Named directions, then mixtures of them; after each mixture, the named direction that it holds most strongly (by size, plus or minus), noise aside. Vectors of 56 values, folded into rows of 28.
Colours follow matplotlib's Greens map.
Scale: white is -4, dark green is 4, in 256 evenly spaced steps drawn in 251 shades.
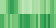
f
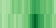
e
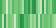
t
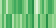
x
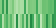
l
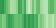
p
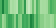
p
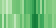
e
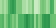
f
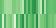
t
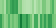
f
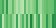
l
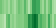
e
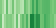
e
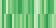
x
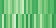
l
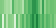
e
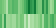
p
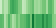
f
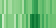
e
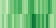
e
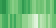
e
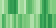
p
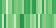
t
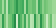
l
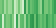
l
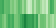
p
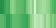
e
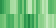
p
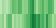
e
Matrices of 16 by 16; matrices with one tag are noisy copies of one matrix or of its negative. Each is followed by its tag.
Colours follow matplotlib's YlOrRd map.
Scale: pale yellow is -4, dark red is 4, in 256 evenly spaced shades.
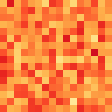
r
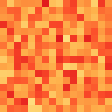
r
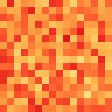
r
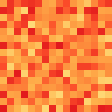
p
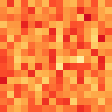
r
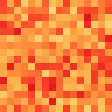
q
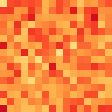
p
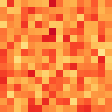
r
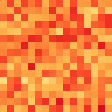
q
